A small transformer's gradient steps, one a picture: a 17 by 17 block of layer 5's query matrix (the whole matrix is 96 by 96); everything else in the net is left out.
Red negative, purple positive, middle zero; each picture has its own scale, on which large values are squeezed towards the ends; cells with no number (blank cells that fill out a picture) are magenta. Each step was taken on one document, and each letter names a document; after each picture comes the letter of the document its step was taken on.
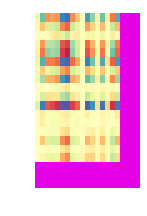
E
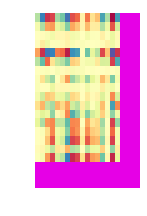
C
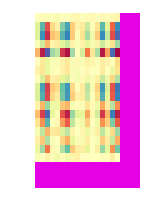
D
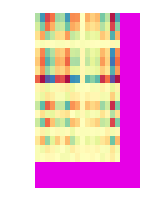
C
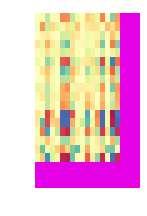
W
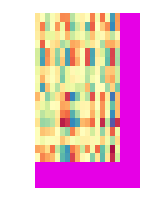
W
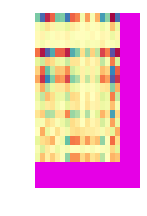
C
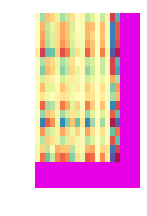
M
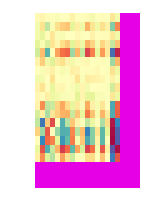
M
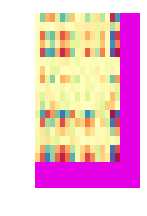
M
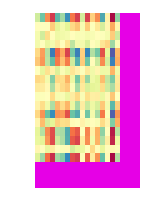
C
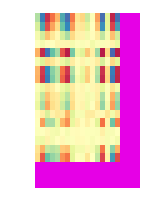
D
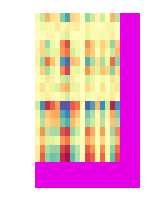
E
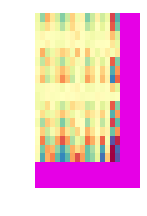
M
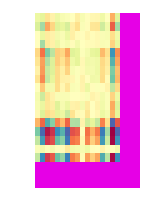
C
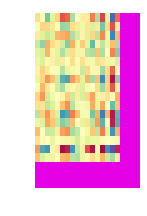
W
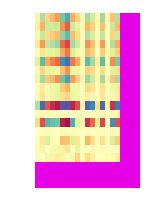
E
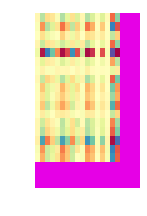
M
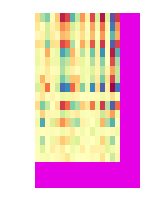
W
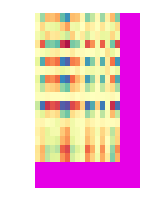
E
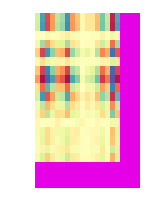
C
